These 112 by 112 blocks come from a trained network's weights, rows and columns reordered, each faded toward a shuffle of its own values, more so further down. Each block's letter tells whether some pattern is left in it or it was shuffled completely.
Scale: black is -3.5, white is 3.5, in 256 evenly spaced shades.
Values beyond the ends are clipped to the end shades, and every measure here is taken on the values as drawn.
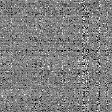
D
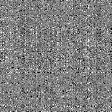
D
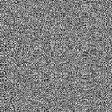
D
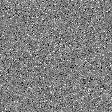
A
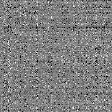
D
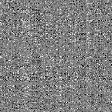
D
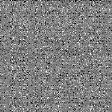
D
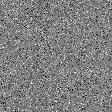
A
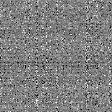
D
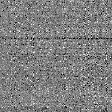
D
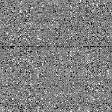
D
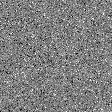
A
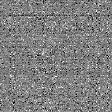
D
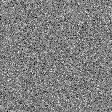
A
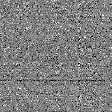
D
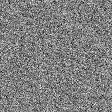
A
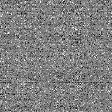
D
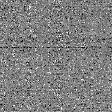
D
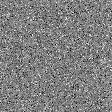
A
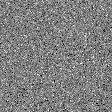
A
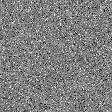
A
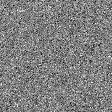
A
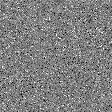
A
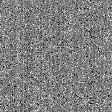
D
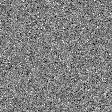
A
